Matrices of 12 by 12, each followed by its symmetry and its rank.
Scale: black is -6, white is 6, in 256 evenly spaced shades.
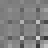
symmetric, rank one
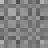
symmetric, rank two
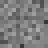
symmetric, full rank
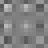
symmetric, rank one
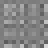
symmetric, rank two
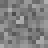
symmetric, full rank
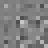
symmetric, rank two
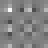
symmetric, rank one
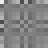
symmetric, rank one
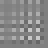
symmetric, rank one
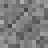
symmetric, full rank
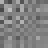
symmetric, rank two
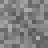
symmetric, full rank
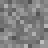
symmetric, full rank
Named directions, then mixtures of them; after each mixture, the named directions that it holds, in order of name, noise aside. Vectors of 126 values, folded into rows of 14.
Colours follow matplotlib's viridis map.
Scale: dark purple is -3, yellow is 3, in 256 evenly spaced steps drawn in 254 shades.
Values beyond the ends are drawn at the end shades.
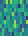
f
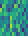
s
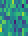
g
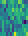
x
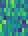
f, g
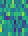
g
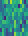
f, x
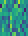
s, x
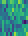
x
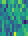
x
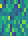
s, x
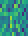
s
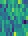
x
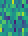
g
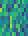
s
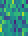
g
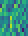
s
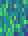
s, x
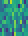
f, x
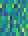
s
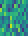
s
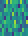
f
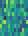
f, g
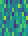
f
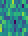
g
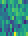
x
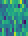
f, x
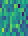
f, s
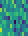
g, s
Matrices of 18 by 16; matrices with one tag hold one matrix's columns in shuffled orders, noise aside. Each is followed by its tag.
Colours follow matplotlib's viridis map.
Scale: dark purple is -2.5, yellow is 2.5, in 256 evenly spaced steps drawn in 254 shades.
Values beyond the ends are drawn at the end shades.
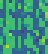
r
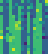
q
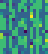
r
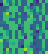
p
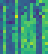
q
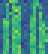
q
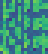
r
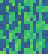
p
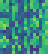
r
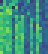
q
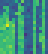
q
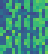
r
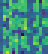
r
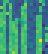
q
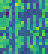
r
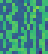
p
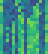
q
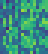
r
